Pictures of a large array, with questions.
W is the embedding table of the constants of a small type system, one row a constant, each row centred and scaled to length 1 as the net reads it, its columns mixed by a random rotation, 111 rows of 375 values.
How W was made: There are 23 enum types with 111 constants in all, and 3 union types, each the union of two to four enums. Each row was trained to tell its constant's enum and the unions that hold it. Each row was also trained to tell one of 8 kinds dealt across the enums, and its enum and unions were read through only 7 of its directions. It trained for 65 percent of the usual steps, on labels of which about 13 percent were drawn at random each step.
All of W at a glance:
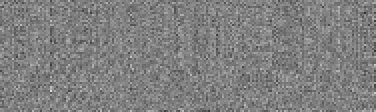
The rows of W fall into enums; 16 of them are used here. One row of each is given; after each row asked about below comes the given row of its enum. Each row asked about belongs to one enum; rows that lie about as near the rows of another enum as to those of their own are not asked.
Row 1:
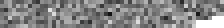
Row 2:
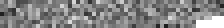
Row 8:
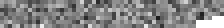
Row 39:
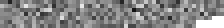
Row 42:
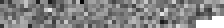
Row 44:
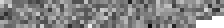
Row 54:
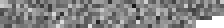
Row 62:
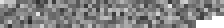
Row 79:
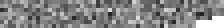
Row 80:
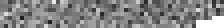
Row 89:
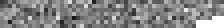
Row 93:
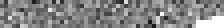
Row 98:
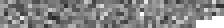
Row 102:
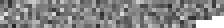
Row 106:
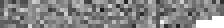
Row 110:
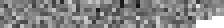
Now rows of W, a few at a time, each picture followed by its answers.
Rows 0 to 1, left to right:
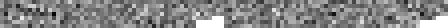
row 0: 93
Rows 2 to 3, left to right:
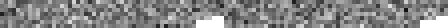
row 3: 44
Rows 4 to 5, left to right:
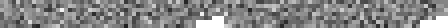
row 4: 106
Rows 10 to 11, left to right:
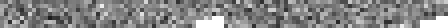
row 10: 98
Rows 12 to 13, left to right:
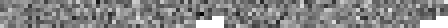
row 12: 79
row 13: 54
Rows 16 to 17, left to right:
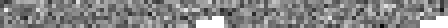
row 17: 44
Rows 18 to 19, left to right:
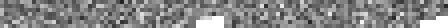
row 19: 1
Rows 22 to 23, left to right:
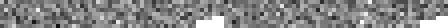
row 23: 1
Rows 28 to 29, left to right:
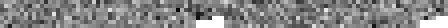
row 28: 1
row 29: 8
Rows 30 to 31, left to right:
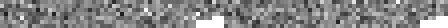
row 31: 2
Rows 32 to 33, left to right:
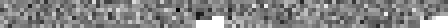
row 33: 93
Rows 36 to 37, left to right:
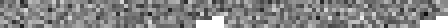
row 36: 106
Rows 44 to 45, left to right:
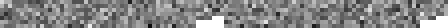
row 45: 110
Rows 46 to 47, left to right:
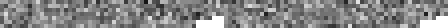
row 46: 80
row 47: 39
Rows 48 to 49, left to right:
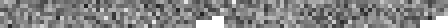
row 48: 62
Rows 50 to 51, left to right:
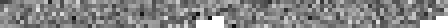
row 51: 62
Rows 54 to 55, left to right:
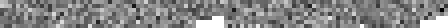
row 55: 44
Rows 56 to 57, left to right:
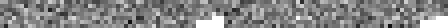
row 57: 2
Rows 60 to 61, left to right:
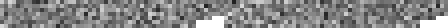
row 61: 102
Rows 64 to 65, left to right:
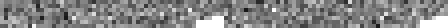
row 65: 93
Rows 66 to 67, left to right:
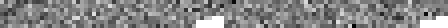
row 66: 2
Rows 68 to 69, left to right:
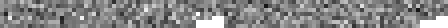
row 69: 54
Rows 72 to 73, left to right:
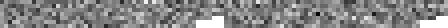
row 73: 102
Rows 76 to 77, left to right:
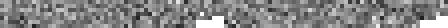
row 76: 106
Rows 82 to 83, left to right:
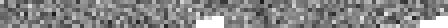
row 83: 42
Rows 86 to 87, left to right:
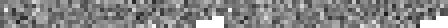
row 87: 80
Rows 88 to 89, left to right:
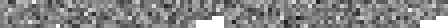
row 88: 102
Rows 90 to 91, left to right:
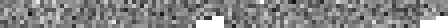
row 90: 80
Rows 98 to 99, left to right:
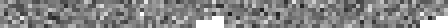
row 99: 110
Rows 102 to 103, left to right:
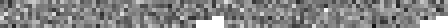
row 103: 8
